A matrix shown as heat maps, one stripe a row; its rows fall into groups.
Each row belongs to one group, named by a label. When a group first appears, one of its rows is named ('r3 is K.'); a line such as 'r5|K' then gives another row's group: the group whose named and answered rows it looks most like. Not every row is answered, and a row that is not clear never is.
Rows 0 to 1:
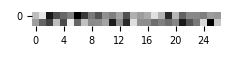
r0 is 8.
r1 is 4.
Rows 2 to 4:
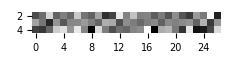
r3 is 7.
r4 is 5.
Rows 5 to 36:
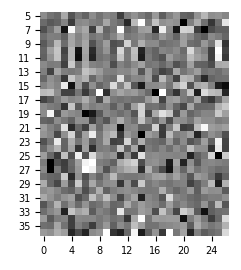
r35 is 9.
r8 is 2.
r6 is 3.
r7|2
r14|2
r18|3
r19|8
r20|9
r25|4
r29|4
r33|2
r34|3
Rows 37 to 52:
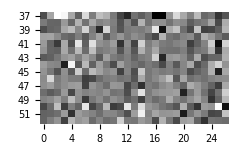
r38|4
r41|4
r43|5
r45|4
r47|7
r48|3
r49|7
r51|3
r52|2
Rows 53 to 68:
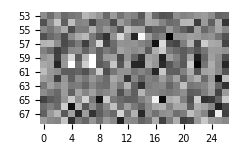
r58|8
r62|7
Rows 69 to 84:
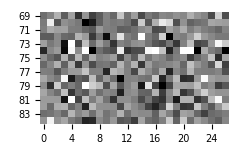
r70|8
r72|9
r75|4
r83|2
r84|8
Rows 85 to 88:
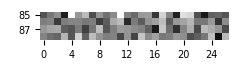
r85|2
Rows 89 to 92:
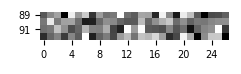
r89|2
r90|8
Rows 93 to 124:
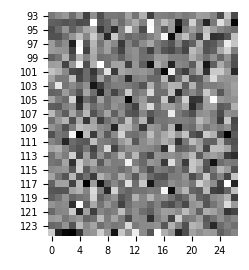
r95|9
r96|5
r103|8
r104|9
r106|3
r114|2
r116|7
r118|5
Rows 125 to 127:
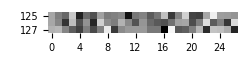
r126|7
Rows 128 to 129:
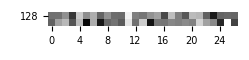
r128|2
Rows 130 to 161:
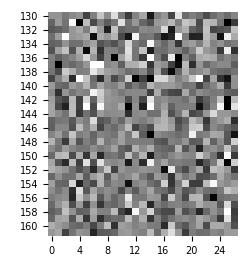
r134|9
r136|9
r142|4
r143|4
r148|7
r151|4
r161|8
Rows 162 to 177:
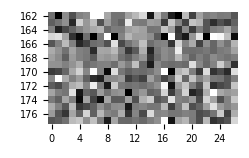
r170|5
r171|8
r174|9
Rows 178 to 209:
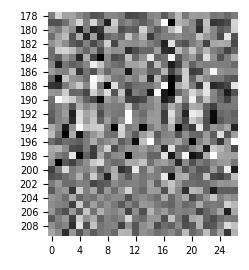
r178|8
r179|5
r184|9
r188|5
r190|8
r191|2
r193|2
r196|3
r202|8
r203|2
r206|4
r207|2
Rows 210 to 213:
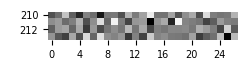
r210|9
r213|4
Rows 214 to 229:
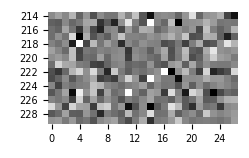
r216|9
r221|8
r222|5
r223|9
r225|2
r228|9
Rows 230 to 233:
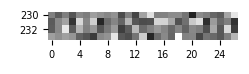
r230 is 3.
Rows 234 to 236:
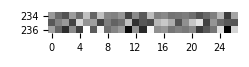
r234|4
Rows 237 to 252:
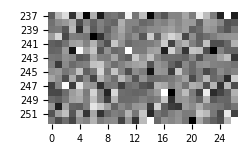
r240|8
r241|5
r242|2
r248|5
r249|5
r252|3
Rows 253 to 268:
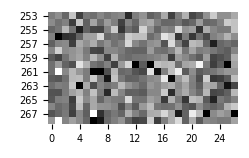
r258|8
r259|5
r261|8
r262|5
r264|5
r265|2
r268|8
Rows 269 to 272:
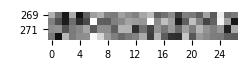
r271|7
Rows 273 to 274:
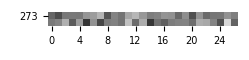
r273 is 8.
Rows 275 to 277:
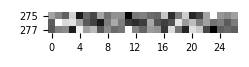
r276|8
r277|2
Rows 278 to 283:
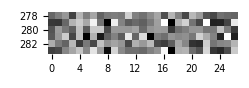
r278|2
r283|5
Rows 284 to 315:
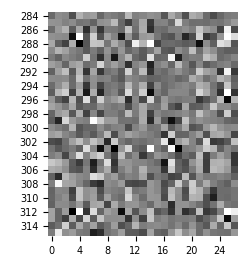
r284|2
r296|4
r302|5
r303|9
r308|8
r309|2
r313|4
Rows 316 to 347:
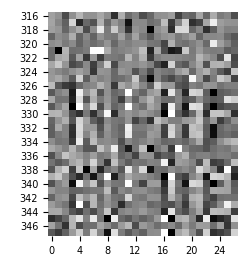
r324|7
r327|2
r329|2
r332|2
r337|5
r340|2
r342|2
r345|5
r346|7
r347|5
